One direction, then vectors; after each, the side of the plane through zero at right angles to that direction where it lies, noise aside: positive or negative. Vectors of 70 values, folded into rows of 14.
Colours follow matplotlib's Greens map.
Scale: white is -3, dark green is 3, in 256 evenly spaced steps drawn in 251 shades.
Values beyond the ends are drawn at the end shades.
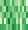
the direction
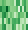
positive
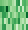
positive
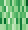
negative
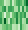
negative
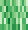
positive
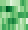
positive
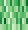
negative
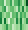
negative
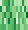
positive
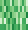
positive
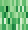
positive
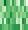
positive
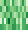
positive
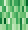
negative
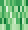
negative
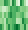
positive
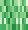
positive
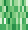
positive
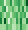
negative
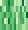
positive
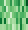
negative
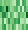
positive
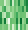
negative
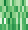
positive
